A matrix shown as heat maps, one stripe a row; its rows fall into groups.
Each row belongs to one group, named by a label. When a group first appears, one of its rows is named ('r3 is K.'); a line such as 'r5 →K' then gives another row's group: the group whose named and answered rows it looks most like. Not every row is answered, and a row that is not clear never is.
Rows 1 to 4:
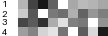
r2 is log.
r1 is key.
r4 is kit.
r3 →key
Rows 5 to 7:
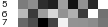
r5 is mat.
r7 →key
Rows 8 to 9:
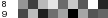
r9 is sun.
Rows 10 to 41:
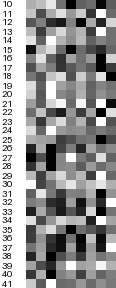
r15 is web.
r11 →kit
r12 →mat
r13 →kit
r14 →log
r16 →mat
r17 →web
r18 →kit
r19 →log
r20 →log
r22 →mat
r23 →kit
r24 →log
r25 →web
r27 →key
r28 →sun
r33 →mat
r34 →kit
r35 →web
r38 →sun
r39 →key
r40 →sun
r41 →log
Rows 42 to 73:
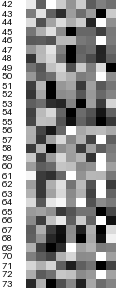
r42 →log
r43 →mat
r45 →web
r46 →key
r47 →web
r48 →web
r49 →kit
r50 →key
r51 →sun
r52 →sun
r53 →mat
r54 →web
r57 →kit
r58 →sun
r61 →key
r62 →kit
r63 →kit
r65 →web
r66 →kit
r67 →mat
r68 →mat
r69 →key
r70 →key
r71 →web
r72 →key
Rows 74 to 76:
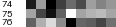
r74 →sun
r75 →key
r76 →web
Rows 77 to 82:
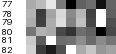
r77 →web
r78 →kit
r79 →kit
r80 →web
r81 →log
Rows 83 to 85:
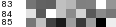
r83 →key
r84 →log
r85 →mat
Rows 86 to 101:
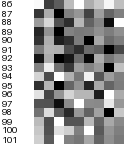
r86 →key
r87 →sun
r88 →mat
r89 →sun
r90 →sun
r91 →web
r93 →mat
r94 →log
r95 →sun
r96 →kit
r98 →mat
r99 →log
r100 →log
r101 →log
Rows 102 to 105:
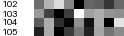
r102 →web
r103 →key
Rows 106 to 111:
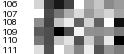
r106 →key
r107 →key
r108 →kit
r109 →key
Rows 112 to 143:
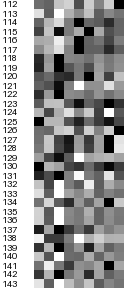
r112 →kit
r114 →web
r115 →sun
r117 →web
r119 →sun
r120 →mat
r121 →key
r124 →kit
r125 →web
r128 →mat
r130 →web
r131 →key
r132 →log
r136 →log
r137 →sun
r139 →sun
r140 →log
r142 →sun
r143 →log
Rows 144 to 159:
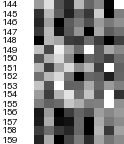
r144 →mat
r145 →mat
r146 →sun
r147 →sun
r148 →web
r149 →log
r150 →web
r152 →web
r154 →kit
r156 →sun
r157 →sun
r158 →mat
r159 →sun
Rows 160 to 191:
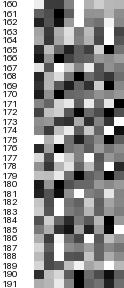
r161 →key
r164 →kit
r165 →mat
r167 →log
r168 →web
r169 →mat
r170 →sun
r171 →kit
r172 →web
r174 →kit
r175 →web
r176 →sun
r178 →kit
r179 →web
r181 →key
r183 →log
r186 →log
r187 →log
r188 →log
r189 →key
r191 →web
